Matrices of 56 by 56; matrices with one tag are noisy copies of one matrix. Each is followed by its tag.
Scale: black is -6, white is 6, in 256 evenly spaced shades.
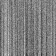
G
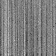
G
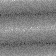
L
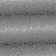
L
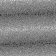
L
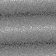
L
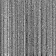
G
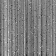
G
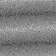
L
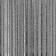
G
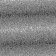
L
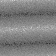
L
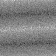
L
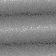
L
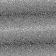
L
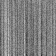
G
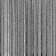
G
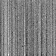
G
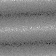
L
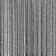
G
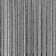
G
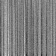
G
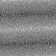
L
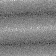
L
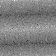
L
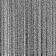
G
